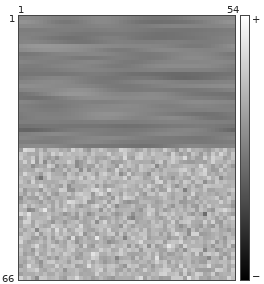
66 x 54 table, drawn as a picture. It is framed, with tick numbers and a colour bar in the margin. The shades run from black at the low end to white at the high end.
It is made of 2 by 1 panels. Panel 1,1: middling, streaked across, faint in contrast. Panel 2,1: high, fine-grained.
